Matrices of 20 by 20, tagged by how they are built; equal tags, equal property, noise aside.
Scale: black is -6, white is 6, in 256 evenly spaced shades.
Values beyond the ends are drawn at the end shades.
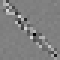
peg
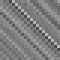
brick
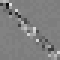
peg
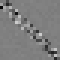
peg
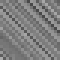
brick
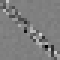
peg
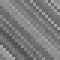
brick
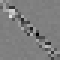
peg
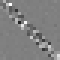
peg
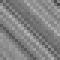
brick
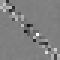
peg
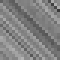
brick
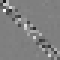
peg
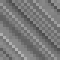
brick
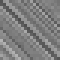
brick
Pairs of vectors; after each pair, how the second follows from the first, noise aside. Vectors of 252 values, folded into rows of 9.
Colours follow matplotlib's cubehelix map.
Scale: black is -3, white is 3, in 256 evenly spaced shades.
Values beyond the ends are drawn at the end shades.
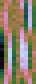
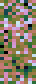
shuffled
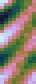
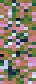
shuffled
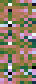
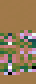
partly zeroed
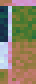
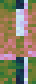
wrapped around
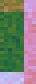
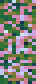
shuffled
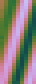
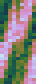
wrapped around
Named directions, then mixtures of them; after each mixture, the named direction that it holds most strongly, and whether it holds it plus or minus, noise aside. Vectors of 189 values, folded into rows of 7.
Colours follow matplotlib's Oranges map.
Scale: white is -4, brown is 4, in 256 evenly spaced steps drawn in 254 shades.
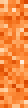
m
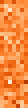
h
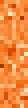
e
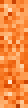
h, plus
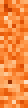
h, minus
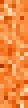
e, plus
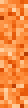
e, minus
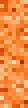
m, minus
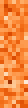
h, minus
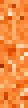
e, plus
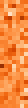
e, plus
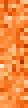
m, minus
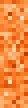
h, plus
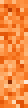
h, minus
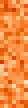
m, minus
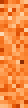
m, minus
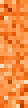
h, minus
